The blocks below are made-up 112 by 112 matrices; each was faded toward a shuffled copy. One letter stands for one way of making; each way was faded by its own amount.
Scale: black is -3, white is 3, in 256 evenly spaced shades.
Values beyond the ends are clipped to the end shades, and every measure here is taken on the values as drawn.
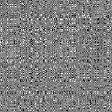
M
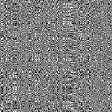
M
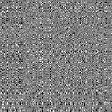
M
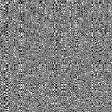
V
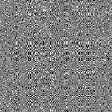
V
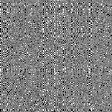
V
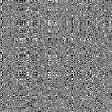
V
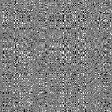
M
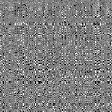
M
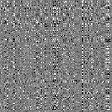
M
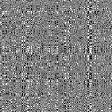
M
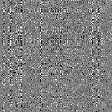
M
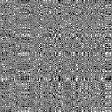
M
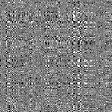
M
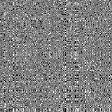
V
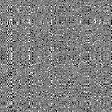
V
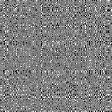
M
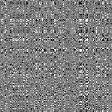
M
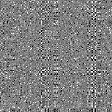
V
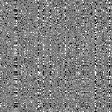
V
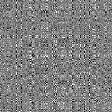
M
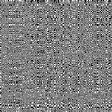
M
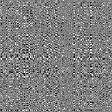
M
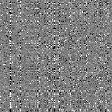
V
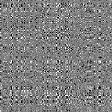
M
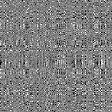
M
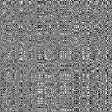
M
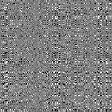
M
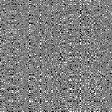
V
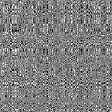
M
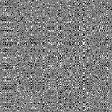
V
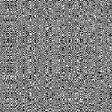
M
